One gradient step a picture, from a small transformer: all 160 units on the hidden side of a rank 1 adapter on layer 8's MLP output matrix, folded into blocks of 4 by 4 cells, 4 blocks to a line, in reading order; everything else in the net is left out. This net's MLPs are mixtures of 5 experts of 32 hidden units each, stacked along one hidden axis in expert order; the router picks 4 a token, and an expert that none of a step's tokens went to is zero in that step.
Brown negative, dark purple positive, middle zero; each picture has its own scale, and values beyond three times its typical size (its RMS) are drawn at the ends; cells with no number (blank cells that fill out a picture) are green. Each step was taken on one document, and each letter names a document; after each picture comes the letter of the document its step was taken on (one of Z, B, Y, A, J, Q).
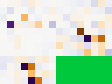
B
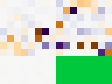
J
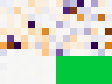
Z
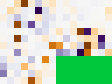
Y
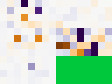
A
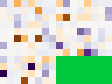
Y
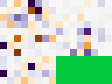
Y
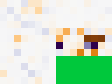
A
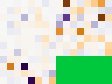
B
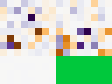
Z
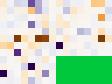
Y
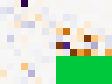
A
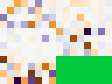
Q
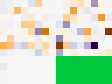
Z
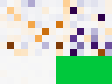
J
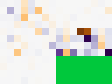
A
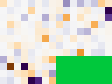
B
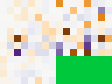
A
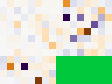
B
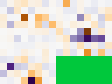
B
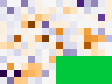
Q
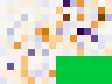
B
